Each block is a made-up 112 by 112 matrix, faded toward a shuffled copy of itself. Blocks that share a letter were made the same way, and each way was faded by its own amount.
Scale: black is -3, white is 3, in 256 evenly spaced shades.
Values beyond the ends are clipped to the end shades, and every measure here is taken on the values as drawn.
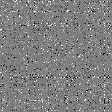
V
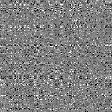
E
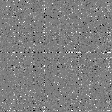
V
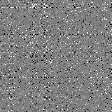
V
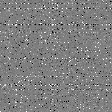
V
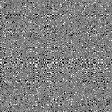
E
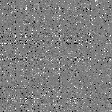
V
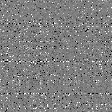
V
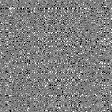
E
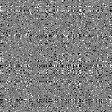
E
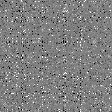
V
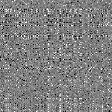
E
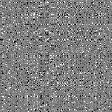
E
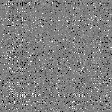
V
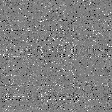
V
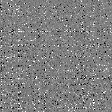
V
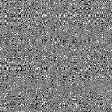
E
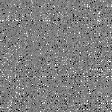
V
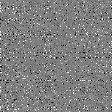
V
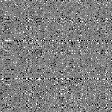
E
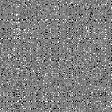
E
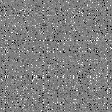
V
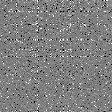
V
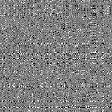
E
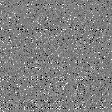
V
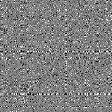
E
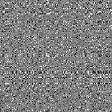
E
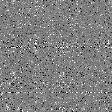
V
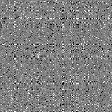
E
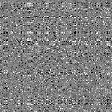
E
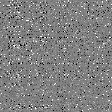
V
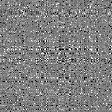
E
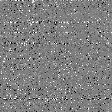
V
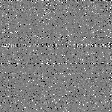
V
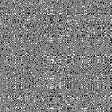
E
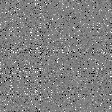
V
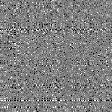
E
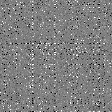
V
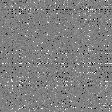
V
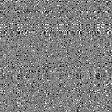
E
